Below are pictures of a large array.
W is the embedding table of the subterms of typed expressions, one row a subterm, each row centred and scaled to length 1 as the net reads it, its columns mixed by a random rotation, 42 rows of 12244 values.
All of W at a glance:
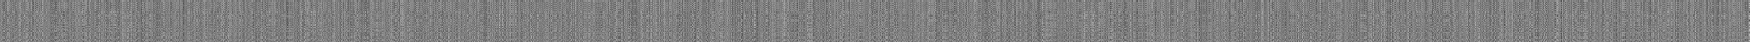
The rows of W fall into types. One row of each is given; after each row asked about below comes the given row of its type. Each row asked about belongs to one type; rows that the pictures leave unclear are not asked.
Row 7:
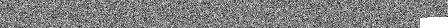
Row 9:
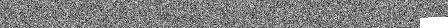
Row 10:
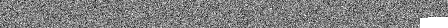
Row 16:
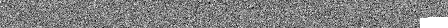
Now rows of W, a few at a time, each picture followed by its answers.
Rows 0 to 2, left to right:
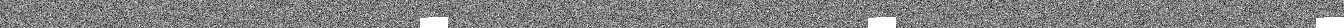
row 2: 10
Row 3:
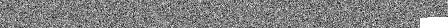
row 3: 7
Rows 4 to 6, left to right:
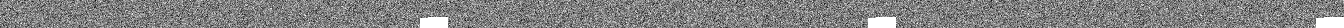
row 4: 10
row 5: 7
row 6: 10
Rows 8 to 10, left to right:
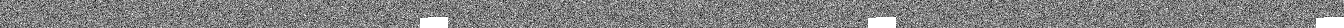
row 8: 10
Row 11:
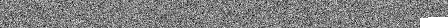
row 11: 9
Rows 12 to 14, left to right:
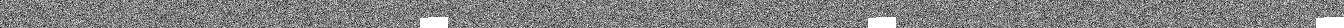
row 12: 9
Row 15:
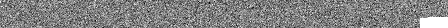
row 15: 16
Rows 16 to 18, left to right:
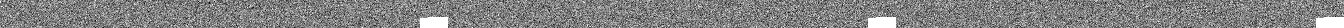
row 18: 16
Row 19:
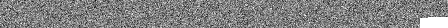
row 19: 10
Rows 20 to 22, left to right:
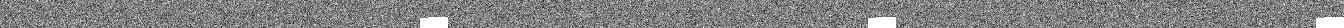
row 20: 9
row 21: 10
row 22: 7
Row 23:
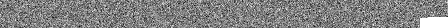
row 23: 7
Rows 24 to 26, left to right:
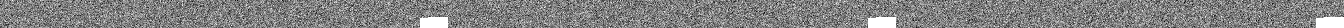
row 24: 10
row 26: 7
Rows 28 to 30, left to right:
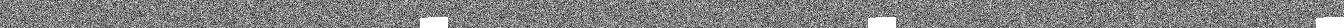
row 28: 9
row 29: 7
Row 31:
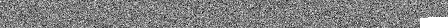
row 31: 16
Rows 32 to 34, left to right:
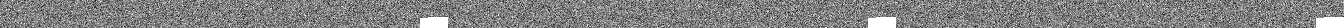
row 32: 10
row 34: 7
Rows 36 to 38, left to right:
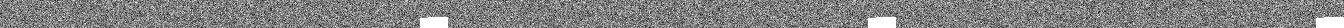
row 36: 9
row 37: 9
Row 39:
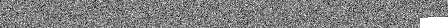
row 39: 10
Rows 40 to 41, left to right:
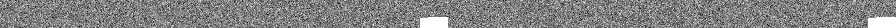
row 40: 7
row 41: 9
